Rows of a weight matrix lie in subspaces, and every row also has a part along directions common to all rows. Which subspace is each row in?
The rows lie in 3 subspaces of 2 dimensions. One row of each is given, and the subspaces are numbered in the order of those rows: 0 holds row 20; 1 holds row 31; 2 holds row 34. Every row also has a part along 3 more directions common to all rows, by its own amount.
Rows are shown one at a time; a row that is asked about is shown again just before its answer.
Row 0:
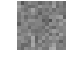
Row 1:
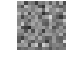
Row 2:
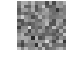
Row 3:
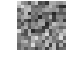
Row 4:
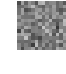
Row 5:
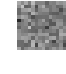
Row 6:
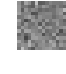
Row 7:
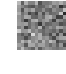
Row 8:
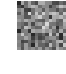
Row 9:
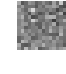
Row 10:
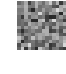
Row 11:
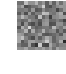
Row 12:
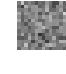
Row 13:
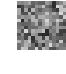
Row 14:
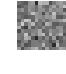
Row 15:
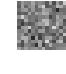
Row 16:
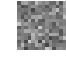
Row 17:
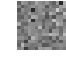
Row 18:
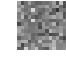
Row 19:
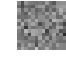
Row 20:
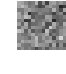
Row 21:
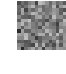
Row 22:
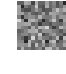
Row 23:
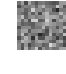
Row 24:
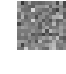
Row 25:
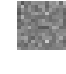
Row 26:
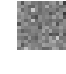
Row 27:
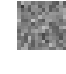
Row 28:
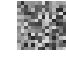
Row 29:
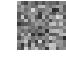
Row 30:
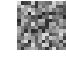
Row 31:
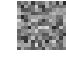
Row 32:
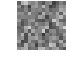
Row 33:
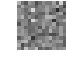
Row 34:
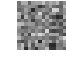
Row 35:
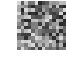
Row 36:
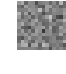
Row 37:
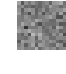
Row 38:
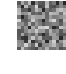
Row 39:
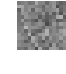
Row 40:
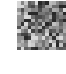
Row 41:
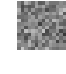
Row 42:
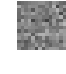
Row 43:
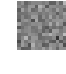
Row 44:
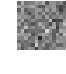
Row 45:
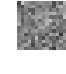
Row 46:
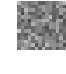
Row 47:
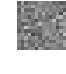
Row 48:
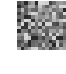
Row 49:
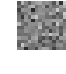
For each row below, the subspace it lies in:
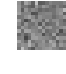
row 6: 0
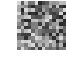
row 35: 0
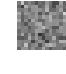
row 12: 1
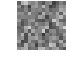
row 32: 1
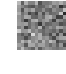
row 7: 0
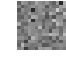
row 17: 2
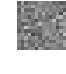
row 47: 0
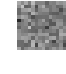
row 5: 1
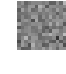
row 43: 2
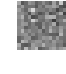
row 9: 2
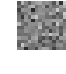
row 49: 2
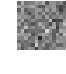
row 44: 0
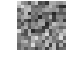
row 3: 0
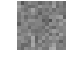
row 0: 2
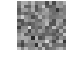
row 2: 1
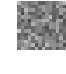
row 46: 0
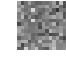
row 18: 2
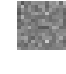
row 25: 1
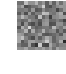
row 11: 1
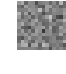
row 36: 1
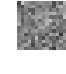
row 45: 2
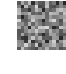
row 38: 1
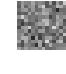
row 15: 1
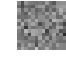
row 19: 0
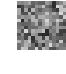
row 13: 0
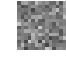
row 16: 2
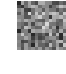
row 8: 0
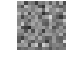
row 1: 1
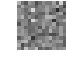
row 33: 2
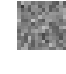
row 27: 1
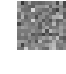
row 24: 2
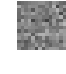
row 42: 0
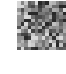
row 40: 0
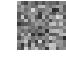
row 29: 2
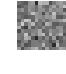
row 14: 0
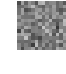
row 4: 0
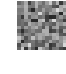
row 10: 2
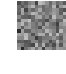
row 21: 0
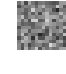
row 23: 2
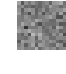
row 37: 0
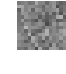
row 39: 0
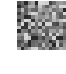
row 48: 0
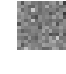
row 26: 2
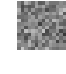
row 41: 0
